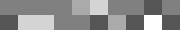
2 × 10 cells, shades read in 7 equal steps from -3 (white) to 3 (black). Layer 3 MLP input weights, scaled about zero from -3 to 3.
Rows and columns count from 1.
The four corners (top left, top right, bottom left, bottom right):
0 0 1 1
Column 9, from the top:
1 -3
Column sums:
1 -2 -2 0 -1 -1 -1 1 -2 1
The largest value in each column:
1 0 0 0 0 1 0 1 1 1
